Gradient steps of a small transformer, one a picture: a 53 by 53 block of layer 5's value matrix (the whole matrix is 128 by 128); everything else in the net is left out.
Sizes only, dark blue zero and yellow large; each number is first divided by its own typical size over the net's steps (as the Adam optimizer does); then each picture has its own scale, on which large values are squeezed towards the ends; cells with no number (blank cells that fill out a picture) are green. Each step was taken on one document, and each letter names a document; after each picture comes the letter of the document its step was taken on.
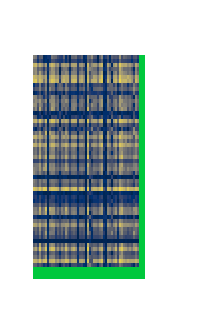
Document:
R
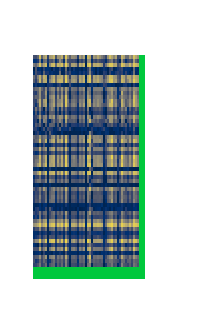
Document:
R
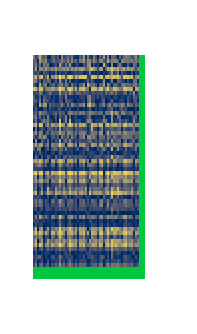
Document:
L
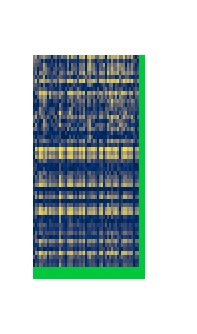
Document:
L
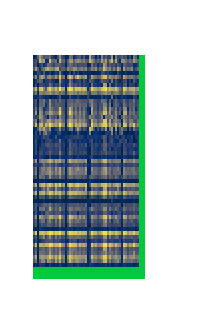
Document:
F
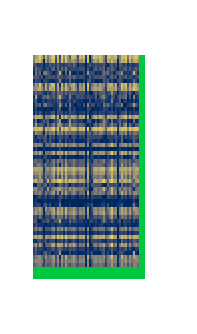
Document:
R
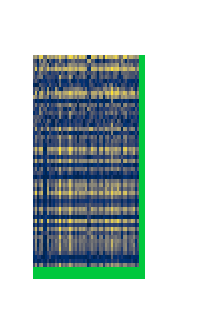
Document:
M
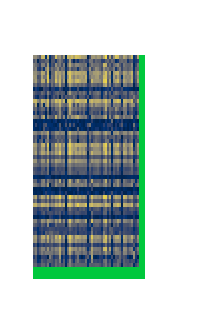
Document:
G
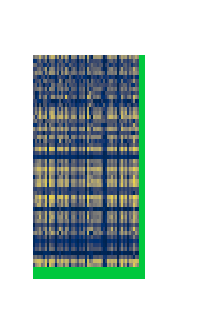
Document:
R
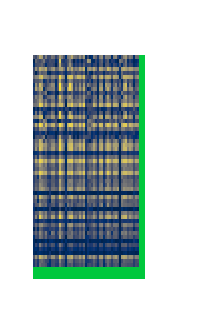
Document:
L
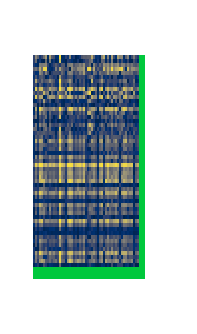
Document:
L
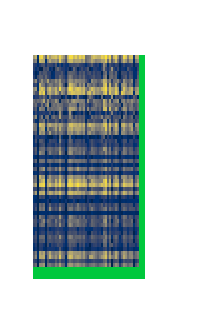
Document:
F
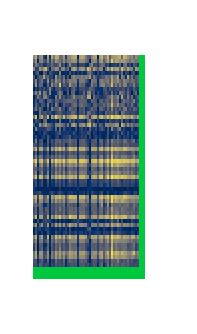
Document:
M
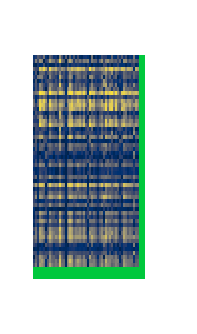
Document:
F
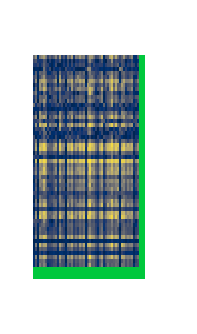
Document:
L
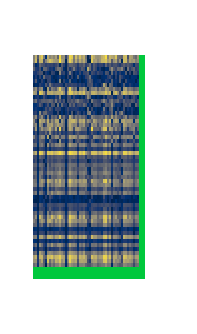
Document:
F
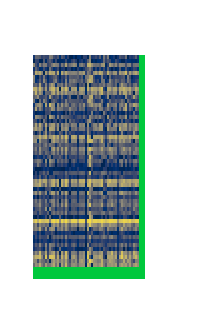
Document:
R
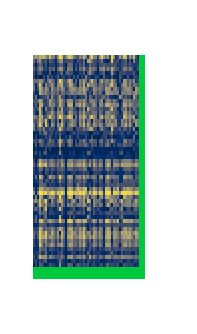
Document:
F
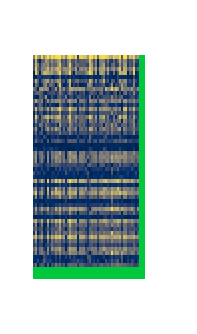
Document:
M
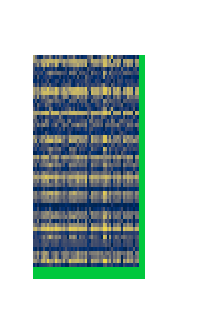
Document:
G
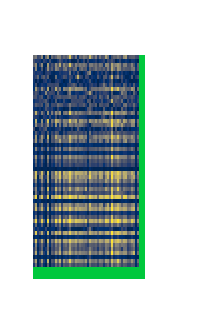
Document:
M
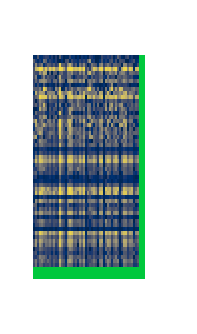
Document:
L
